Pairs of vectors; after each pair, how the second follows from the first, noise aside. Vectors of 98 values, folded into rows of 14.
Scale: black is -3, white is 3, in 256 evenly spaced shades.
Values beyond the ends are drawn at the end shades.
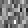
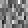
wrapped around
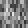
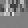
partly zeroed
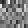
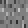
partly zeroed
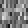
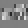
partly zeroed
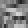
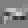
partly zeroed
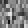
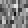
wrapped around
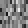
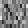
wrapped around
